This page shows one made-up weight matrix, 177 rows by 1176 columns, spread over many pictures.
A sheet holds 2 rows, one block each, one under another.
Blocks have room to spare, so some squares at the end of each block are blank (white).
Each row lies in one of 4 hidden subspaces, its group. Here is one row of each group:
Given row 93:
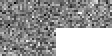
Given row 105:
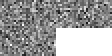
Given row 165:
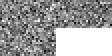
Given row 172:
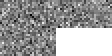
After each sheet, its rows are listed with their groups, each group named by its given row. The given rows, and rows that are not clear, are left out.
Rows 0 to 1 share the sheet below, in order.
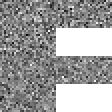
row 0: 172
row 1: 165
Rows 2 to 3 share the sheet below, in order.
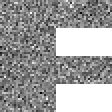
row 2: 93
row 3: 105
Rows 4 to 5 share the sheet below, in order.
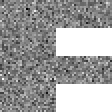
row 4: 105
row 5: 93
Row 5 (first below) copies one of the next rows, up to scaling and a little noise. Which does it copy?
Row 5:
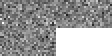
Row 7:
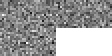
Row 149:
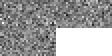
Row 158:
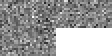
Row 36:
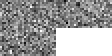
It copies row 149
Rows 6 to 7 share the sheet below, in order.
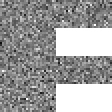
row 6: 165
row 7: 93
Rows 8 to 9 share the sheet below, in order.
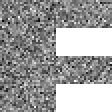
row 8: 165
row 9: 105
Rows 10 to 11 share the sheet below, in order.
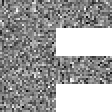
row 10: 105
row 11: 172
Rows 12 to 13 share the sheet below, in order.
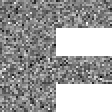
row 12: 105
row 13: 172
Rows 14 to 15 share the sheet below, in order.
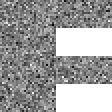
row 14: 93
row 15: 165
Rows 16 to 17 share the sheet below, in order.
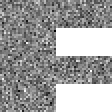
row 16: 93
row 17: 93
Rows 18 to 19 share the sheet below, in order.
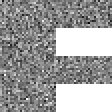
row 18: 105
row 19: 93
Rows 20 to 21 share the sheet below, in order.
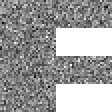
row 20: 93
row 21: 172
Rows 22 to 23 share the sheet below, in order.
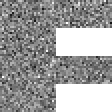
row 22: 172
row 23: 165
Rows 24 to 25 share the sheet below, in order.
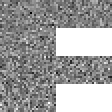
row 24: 93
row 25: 93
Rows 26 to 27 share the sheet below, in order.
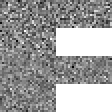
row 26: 172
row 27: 165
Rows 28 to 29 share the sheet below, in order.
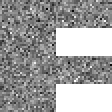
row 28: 165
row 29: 105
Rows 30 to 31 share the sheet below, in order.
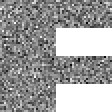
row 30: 105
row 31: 172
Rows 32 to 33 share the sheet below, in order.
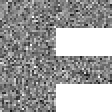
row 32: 93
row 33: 105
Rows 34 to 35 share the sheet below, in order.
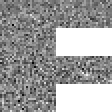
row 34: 172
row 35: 105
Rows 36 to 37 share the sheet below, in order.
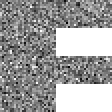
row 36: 93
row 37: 105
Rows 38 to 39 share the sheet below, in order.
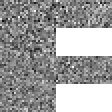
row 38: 165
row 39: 165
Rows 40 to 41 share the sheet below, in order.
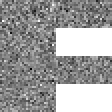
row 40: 165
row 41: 93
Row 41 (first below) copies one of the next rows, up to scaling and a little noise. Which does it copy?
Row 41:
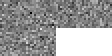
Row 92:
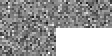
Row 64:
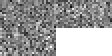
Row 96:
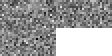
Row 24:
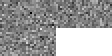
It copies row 24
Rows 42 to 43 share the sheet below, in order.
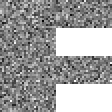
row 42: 93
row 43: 105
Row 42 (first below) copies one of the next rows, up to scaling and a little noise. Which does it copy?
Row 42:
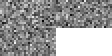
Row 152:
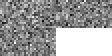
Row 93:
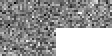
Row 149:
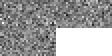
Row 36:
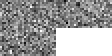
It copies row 152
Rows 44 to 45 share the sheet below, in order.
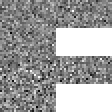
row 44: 165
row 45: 172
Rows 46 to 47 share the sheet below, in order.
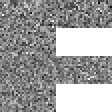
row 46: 93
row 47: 105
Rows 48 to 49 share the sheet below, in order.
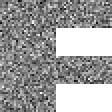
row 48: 172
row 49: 105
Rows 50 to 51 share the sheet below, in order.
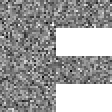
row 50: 93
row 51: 93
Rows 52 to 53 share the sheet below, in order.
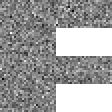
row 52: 165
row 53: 93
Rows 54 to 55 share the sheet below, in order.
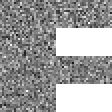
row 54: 105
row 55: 172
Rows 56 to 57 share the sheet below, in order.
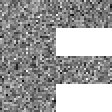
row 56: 93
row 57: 105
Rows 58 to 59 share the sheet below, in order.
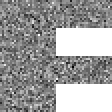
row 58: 172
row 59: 165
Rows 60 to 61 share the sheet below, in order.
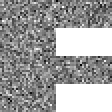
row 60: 165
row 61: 105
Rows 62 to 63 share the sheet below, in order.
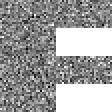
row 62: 93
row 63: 172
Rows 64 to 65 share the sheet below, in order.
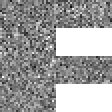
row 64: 93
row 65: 165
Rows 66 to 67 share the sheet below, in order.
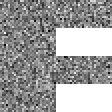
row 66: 172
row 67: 93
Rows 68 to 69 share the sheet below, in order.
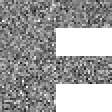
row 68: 165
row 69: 105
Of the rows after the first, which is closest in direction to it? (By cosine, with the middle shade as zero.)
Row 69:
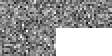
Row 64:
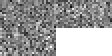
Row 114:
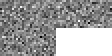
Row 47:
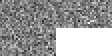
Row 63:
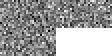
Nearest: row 47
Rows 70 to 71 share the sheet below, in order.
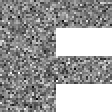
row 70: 165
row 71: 165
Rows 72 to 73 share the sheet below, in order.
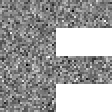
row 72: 165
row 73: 105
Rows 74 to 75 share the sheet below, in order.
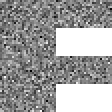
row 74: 105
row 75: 172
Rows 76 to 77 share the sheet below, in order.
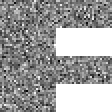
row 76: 105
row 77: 172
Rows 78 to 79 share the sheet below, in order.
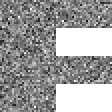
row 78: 165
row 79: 105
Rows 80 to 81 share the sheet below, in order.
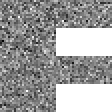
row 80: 165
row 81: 172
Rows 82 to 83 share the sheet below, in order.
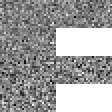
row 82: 93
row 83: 105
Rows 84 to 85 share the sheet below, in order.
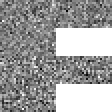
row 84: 165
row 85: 105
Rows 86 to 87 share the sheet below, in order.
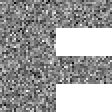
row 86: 105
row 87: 172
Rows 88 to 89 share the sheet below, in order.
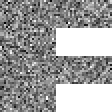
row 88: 93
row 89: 105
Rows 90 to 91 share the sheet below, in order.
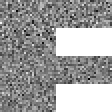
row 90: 172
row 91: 105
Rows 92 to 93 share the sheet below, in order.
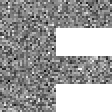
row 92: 93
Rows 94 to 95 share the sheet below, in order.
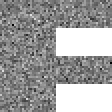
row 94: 172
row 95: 93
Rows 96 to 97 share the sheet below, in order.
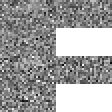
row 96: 93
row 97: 93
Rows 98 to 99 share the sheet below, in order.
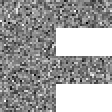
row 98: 105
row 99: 172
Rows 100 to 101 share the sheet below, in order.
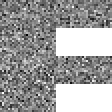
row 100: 172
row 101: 93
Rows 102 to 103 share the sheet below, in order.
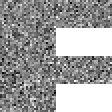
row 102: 93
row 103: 105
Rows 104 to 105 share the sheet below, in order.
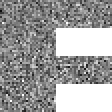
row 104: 93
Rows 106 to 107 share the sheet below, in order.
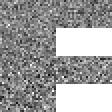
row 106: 93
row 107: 165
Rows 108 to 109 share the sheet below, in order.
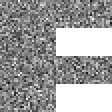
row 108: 172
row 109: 105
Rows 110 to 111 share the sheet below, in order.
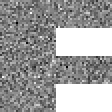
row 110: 93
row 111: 165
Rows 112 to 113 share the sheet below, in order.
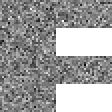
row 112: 165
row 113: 105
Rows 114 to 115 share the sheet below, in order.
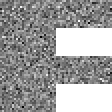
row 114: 105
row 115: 172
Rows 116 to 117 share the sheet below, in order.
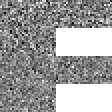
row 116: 172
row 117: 165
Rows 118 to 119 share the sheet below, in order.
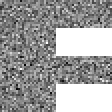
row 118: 105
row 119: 172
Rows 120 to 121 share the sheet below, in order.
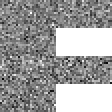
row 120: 93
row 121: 93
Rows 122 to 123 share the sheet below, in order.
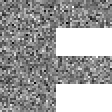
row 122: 172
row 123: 93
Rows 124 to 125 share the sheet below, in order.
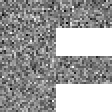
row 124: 172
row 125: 165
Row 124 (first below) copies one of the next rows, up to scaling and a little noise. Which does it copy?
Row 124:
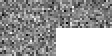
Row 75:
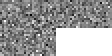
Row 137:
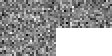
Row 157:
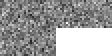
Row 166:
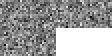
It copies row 137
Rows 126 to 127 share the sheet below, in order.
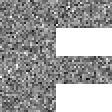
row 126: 165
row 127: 105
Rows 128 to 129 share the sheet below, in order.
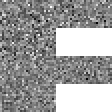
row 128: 172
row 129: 105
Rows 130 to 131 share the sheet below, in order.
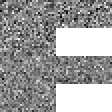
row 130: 172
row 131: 93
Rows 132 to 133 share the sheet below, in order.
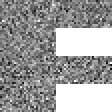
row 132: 165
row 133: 105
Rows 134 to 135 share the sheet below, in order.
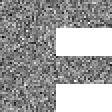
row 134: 105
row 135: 105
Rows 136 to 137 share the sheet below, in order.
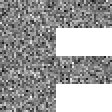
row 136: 172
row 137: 172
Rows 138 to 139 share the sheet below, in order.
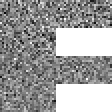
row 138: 172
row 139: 105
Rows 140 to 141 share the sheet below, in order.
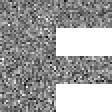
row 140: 93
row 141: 105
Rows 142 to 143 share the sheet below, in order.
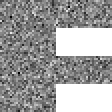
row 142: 165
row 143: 165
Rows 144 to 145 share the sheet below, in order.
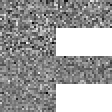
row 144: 93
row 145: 93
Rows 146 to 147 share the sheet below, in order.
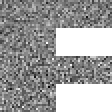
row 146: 105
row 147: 172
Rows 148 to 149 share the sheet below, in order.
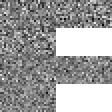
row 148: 172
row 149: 93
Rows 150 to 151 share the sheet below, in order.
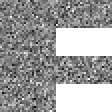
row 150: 165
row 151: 105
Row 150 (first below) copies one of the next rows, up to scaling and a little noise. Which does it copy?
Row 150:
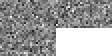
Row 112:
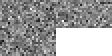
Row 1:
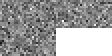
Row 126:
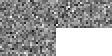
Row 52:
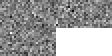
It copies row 126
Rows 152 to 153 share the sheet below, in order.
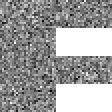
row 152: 93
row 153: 105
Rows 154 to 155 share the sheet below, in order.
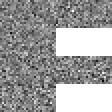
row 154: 165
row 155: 172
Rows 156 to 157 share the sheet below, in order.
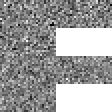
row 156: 93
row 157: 172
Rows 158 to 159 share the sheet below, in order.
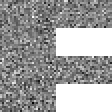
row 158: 93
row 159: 105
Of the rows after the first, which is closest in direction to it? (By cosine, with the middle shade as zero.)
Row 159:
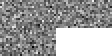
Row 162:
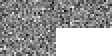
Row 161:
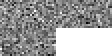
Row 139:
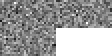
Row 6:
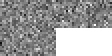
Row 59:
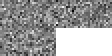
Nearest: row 161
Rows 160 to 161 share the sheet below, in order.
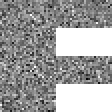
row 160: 172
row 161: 105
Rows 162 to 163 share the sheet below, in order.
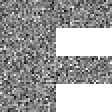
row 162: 172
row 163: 93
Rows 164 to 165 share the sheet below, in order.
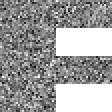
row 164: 165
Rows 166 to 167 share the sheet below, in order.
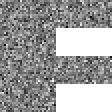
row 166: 172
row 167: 93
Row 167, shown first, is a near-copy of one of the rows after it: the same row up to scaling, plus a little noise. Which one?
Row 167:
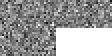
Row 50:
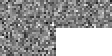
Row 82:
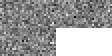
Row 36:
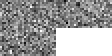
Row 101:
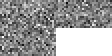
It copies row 50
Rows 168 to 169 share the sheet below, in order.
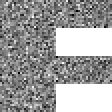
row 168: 93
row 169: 165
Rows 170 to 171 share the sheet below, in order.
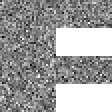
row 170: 105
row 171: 165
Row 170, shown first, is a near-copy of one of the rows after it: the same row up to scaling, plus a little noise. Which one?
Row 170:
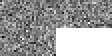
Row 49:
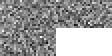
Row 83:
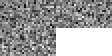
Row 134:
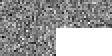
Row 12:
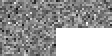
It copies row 134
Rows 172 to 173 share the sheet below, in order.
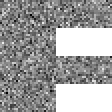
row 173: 93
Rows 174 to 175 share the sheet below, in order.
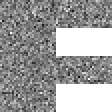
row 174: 165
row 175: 105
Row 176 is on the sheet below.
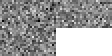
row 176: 165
